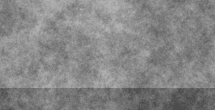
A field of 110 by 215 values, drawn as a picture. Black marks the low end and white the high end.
A horizontal seam about 80% of the way down splits the table, and the top part is higher. The top middle is the ninth with the highest average. The ninth with the lowest average is the bottom right. Overall the values sit about 50% of the way up the scale.
